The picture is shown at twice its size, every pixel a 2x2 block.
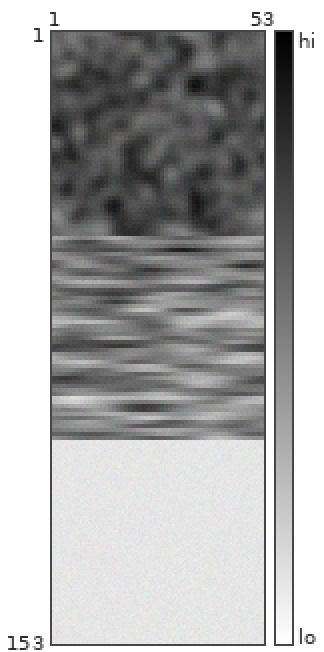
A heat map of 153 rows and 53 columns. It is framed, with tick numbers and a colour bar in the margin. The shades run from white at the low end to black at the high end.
The table splits into 3 rows of 1 panel. Panel 1,1: high, blotchy. Panel 2,1: middling, streaked across, strong in contrast. Panel 3,1: very low, flat.
